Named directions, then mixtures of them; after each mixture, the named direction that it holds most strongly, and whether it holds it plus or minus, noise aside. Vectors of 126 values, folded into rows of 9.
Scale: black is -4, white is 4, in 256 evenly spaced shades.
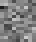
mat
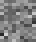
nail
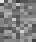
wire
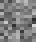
nail, plus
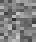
nail, plus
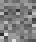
nail, plus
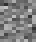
mat, minus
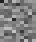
wire, minus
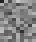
wire, minus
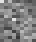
wire, plus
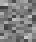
mat, plus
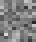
nail, plus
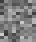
nail, minus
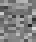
mat, plus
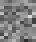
nail, plus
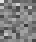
wire, plus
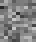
mat, plus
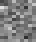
mat, minus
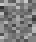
mat, plus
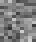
wire, plus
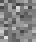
wire, minus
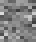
nail, plus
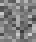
wire, minus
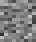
nail, plus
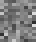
nail, plus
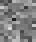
mat, minus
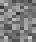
mat, plus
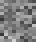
nail, plus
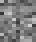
nail, minus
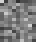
wire, plus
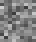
nail, plus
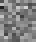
mat, plus
